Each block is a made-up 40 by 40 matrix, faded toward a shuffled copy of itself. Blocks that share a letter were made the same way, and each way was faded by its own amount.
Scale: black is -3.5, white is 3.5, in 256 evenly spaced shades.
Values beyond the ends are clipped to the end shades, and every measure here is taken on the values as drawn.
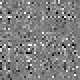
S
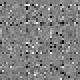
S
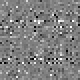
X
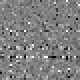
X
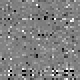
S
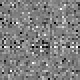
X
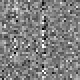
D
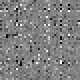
S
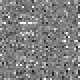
X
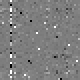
S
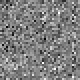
D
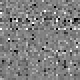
X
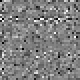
X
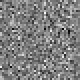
D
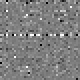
S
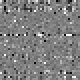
X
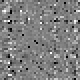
S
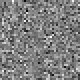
D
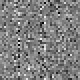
D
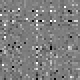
S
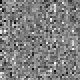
D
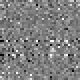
X
